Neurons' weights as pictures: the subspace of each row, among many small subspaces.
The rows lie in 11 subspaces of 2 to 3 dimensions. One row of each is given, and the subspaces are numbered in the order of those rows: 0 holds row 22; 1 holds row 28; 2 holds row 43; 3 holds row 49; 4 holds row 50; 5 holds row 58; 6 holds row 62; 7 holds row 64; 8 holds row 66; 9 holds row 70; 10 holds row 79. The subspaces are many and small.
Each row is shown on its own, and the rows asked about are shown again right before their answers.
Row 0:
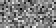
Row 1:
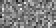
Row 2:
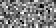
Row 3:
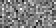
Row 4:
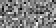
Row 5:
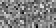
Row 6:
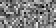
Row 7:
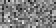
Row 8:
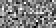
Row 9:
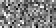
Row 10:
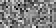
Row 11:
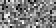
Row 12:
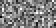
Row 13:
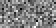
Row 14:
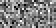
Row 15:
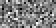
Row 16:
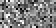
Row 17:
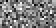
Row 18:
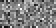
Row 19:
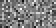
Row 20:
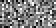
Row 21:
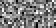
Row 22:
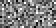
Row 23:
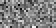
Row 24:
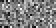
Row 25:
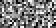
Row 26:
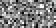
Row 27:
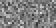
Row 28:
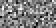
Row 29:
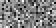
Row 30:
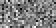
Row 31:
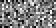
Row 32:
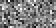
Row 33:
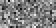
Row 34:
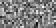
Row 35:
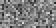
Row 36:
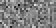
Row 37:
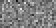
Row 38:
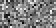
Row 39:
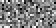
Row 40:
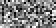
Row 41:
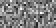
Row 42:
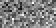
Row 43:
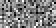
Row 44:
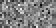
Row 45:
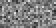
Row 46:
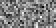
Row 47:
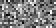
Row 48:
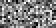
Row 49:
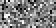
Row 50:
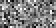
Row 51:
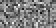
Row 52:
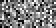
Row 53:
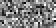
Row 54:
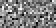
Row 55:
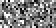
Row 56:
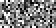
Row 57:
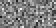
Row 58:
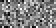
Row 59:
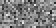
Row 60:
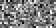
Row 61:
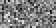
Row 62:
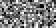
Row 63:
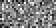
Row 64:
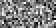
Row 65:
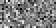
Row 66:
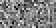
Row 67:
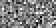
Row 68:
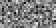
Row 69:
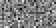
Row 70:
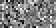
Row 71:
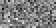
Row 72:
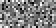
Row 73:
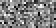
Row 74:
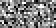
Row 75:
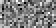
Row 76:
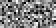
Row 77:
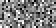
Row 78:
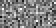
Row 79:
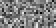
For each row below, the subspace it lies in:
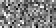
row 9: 5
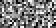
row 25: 6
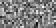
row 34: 9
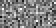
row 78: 2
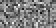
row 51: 8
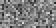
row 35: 7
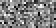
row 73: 7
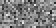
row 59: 7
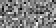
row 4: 1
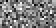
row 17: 1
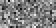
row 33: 4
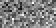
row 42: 1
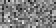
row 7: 3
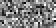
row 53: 7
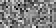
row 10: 8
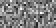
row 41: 1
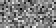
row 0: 8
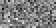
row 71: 3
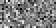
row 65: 9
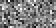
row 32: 4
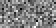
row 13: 9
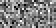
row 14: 8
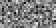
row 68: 4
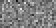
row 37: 10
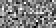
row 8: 1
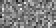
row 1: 6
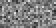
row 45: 4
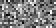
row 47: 7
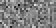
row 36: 8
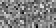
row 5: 10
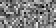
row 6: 9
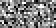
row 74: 7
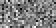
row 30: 9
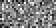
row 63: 10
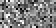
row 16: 9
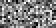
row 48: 4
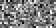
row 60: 7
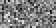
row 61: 3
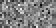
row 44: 6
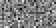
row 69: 2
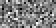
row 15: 1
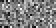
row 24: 5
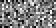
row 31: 0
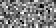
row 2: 6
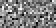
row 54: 1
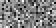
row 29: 2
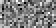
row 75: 6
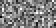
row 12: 10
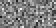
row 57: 0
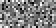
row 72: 10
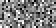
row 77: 2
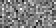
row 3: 0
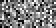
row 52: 2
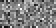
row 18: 5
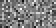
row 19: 2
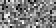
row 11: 3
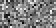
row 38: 3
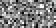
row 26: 6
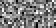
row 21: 10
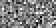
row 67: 1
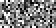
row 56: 5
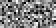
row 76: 4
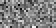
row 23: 8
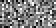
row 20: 0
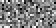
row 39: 5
